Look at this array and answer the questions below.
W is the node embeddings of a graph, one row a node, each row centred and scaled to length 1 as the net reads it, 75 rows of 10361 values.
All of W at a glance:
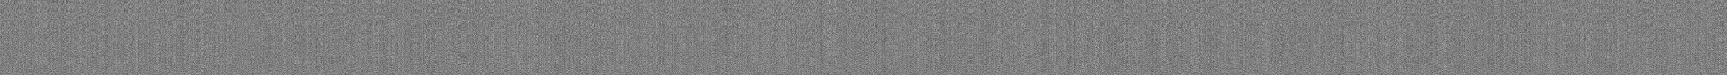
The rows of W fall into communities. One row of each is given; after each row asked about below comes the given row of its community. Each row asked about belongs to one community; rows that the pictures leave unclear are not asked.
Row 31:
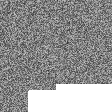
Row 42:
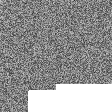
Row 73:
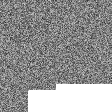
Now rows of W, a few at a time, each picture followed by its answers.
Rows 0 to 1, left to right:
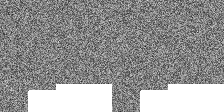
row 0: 31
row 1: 73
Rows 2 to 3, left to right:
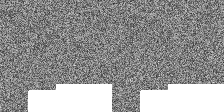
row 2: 73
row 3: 73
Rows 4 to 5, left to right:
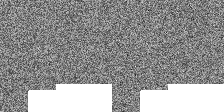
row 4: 31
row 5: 31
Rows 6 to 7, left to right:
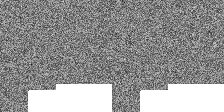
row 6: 42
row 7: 31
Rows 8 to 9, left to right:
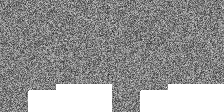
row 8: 31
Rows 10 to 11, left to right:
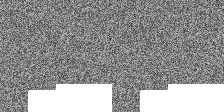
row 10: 73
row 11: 73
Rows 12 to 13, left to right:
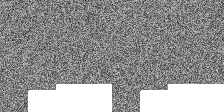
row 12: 73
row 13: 42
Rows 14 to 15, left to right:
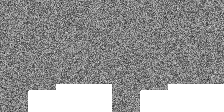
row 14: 31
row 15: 31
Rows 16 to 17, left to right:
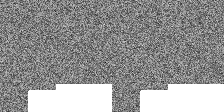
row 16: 73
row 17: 73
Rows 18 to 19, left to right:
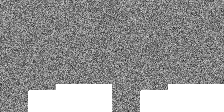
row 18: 42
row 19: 73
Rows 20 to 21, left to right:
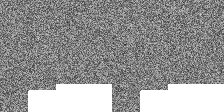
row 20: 31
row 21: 42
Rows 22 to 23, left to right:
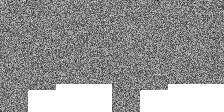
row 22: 42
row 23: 42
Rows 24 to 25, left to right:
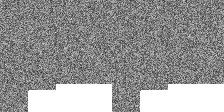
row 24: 42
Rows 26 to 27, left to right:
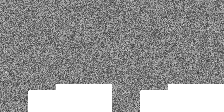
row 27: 31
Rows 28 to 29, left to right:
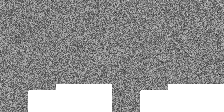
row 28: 73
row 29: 31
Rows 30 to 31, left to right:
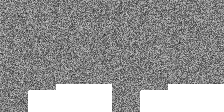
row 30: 42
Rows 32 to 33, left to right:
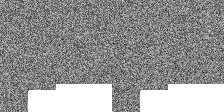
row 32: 73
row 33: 31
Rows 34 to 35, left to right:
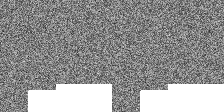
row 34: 73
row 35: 31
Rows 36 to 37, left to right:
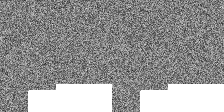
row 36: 73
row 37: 73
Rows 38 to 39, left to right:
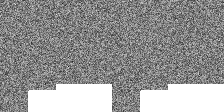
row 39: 31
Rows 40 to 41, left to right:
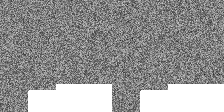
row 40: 31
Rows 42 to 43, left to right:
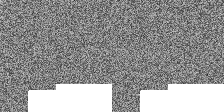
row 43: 73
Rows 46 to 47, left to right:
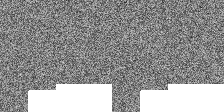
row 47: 31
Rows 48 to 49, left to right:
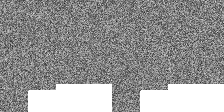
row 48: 73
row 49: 31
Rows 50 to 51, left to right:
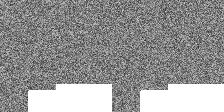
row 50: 42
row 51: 31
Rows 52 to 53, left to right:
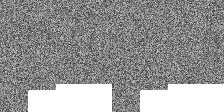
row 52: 73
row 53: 42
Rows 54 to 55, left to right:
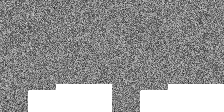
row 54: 73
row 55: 73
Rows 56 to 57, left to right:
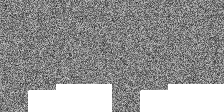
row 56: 42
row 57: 42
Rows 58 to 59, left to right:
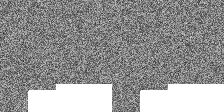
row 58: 31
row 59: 73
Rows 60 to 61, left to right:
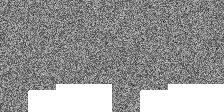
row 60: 31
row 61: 42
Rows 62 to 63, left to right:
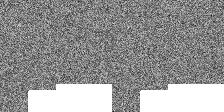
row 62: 31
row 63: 42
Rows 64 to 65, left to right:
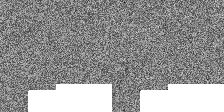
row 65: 31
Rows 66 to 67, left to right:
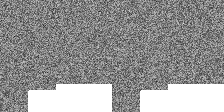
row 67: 31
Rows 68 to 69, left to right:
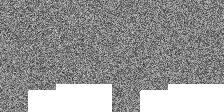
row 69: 31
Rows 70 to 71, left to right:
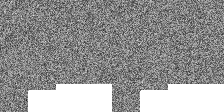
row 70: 73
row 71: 31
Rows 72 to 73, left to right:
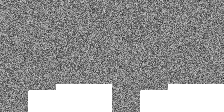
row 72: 42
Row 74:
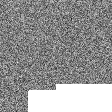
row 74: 42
